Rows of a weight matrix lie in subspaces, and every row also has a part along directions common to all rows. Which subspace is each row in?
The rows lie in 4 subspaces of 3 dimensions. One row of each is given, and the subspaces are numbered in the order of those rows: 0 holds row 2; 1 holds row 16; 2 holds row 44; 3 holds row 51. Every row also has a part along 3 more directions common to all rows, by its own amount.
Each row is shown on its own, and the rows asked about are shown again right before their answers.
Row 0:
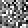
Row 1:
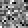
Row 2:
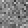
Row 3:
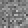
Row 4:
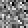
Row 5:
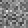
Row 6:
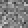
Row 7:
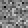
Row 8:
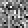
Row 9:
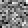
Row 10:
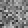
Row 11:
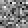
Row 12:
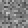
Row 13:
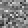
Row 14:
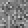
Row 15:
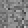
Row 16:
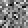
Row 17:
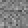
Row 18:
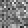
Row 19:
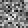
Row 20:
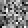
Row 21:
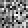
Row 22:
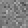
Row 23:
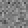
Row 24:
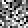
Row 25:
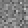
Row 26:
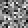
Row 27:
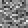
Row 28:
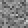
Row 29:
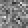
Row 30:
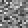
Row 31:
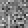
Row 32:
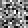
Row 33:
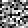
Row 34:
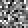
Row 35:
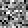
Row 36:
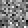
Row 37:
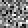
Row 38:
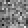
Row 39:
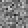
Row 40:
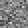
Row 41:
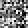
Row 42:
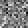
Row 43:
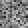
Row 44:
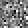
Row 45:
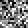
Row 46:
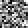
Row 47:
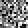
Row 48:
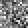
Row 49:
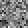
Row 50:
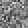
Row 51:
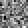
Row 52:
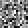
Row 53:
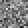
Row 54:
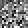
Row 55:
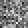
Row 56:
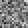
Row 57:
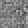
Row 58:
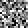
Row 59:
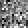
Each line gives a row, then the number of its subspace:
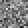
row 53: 3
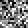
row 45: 0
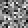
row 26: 1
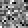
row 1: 1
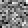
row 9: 1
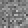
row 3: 2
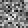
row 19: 1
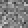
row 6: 1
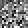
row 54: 2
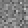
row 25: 2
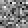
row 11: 0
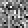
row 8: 2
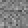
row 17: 3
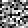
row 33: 3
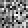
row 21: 2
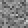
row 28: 3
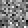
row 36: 0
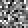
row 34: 1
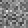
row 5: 0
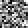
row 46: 1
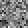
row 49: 1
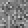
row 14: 2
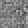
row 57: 2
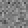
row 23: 1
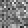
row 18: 0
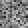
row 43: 3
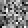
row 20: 0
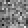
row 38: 2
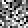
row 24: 3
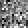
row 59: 2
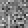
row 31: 2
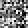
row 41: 2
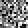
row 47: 0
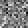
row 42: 1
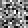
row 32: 2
